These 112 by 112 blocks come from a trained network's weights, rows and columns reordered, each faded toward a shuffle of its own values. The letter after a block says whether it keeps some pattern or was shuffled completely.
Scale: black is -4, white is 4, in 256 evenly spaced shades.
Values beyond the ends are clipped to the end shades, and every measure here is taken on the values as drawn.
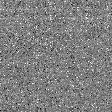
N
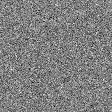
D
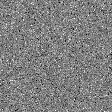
N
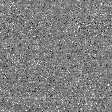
N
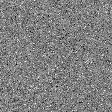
D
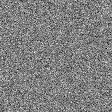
N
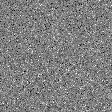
D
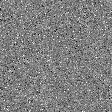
D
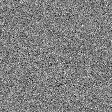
N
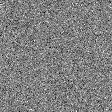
D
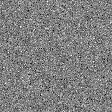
N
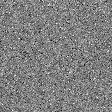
D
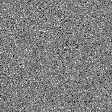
N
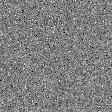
N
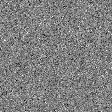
N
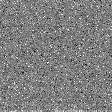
N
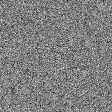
D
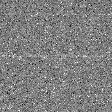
N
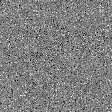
N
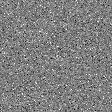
D
